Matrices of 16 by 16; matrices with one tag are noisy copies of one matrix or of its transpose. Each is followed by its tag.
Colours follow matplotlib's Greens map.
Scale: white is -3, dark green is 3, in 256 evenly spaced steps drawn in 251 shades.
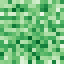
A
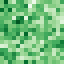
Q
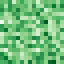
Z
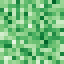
A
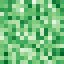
Z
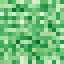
A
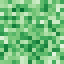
A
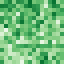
Q
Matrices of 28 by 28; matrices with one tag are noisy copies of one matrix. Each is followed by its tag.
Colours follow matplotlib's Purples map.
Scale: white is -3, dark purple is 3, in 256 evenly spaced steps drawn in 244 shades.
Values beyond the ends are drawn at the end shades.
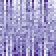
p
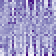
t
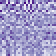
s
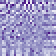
s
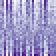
p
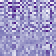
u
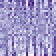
t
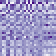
s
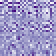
u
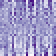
t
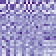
s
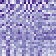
s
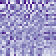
s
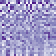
s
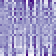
t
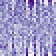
t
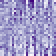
t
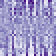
t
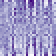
t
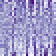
t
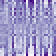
t
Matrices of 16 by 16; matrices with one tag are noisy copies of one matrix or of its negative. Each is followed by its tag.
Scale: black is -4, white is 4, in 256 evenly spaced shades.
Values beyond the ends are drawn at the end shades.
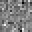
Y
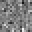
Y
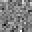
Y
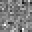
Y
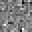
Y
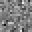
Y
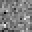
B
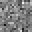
Y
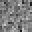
Y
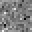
B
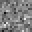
B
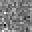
B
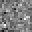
B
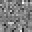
Y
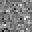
B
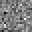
B
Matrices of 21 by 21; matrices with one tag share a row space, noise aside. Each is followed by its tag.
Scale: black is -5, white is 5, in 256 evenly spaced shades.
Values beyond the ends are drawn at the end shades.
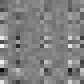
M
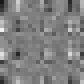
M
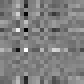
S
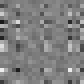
M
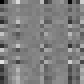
M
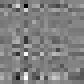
S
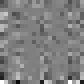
M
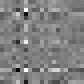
S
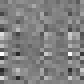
M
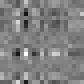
S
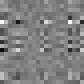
M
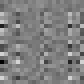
M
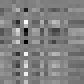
S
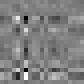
S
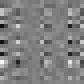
M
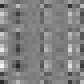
M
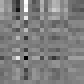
S
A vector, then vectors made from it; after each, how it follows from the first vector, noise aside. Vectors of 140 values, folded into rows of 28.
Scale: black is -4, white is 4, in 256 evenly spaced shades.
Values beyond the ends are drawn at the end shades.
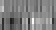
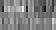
reversed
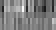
reversed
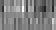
reversed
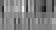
reversed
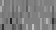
partly zeroed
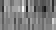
reversed
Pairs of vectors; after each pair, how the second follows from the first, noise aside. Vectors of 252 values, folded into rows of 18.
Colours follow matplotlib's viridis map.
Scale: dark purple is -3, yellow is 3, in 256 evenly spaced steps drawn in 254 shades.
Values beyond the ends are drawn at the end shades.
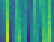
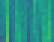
shrunk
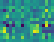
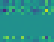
partly zeroed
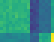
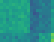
shrunk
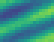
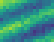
reversed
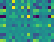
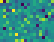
shuffled
